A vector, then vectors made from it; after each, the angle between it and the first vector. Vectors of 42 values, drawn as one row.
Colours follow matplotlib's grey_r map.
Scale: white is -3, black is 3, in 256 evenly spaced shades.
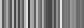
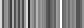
nearly parallel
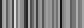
nearly opposite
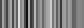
nearly opposite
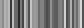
partly aligned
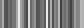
partly opposed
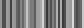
partly aligned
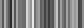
partly aligned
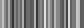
partly opposed
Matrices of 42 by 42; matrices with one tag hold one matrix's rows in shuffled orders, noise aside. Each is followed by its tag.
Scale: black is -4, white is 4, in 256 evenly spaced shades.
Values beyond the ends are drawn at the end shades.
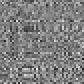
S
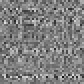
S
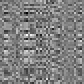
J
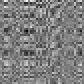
J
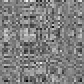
J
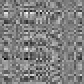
J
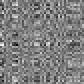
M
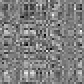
J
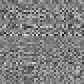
S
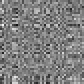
M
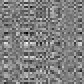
J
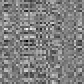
J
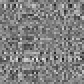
S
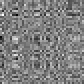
M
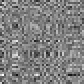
M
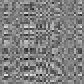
J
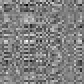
J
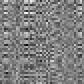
J
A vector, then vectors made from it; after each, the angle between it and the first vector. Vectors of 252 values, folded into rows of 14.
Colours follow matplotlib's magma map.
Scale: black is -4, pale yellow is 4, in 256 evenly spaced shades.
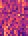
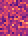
orthogonal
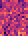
nearly opposite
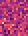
partly opposed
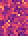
partly aligned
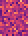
orthogonal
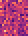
partly aligned
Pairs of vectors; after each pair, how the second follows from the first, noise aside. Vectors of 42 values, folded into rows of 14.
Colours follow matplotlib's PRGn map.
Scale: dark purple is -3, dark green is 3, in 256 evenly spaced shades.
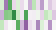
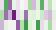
negated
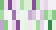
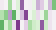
wrapped around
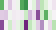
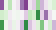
negated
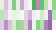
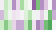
negated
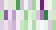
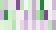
negated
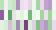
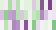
wrapped around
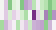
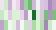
negated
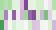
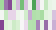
wrapped around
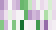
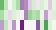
negated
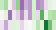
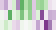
negated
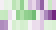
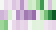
negated
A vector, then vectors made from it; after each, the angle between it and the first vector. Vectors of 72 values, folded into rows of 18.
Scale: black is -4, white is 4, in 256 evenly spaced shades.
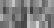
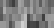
nearly opposite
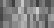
partly opposed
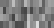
nearly parallel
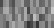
partly opposed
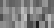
nearly opposite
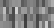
orthogonal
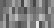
partly aligned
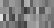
partly aligned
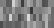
partly aligned
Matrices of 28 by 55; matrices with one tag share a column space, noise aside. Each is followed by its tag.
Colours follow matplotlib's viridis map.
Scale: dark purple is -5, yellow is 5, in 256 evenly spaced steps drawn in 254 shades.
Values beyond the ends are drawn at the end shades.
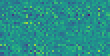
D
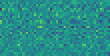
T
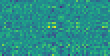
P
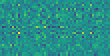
T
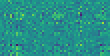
D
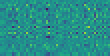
T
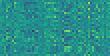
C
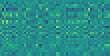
T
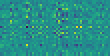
T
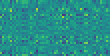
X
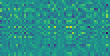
T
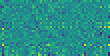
P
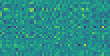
T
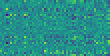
X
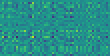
C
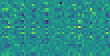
T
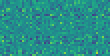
X
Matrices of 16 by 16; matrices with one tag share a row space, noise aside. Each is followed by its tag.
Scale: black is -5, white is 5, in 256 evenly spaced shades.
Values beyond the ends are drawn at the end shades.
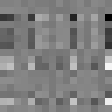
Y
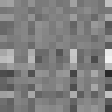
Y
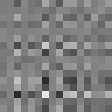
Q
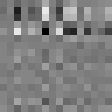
Q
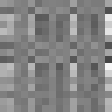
Y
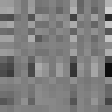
Y
